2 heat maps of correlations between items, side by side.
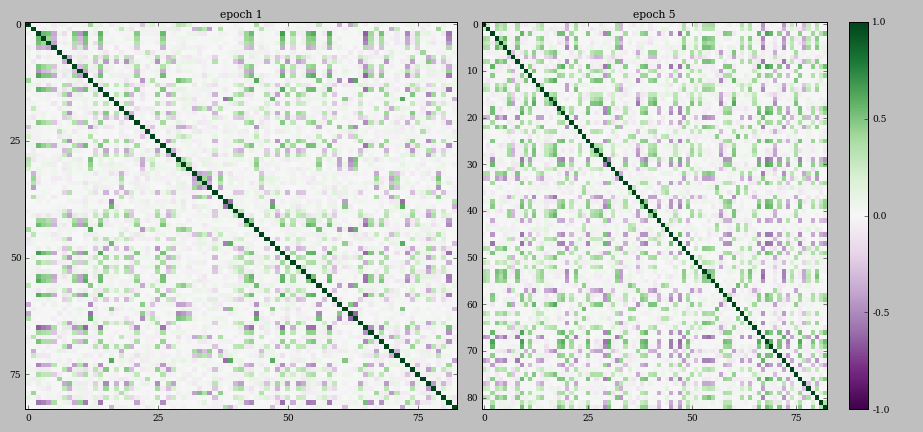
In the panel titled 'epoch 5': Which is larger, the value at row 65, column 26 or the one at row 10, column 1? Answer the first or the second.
the first
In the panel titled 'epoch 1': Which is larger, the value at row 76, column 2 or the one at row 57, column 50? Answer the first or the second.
the second
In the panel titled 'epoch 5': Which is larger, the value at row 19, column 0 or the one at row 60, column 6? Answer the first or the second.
the second
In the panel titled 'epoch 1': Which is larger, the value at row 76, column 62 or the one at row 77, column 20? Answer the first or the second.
the second
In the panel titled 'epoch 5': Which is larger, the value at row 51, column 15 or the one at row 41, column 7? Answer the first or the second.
the first
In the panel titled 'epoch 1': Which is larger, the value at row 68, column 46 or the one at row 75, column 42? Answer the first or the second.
the second
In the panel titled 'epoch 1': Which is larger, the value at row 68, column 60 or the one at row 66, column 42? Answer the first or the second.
the second
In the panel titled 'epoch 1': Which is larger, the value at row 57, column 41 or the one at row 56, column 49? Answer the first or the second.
the first
